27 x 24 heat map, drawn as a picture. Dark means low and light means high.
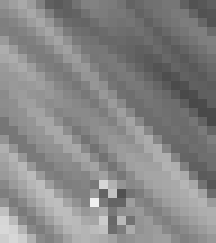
Slope: up to the bottom left. Roughest part: bottom middle. Ninth with the highest average: bottom left. Odd patch: rougher, in the bottom middle.
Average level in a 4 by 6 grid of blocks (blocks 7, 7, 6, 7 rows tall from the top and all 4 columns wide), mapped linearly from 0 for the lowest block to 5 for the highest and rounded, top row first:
432111
433210
443441
555344
